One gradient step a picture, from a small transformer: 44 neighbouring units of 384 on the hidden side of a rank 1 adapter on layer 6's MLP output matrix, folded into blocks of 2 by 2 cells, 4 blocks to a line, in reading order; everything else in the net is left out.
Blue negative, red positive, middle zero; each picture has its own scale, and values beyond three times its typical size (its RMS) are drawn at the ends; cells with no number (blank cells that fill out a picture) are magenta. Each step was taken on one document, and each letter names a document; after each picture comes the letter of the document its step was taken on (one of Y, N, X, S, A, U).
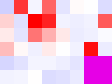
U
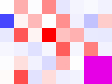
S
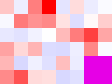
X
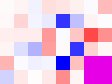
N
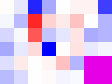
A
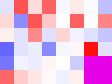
A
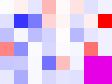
U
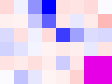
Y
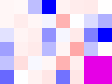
N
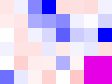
N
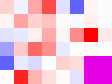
X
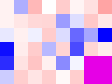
N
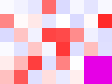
S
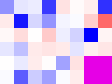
Y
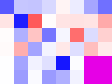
Y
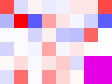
U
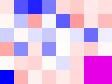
A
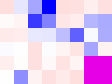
Y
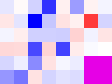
X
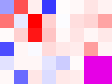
U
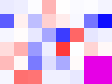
S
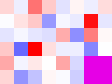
X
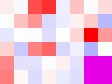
X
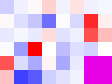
X
